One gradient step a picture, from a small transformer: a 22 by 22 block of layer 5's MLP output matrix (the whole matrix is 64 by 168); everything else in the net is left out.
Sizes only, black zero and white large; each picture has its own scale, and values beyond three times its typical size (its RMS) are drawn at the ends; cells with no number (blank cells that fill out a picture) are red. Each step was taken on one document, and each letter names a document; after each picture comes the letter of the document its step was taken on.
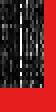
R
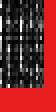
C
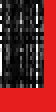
C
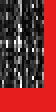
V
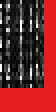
C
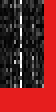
V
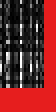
C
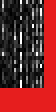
R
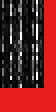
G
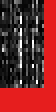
V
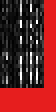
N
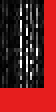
N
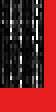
G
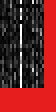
R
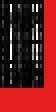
G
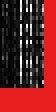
N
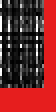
C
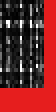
C
